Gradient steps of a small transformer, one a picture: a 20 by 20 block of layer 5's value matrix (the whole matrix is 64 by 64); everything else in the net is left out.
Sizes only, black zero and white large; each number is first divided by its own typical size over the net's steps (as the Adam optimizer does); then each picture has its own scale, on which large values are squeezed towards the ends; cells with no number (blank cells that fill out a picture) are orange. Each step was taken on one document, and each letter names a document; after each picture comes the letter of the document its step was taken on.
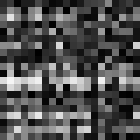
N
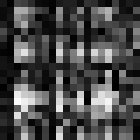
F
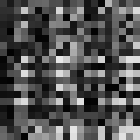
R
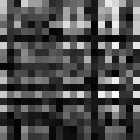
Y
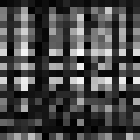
F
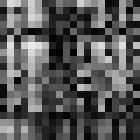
N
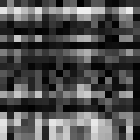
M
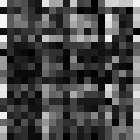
M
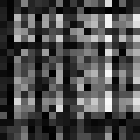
F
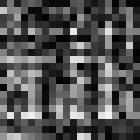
N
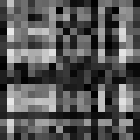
N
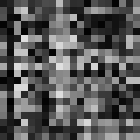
R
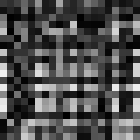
M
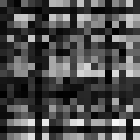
R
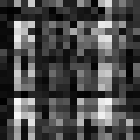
F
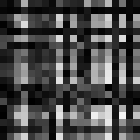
F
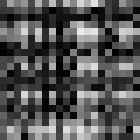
M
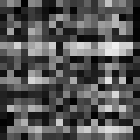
N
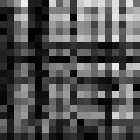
R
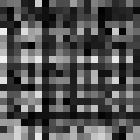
M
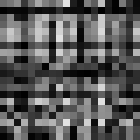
N
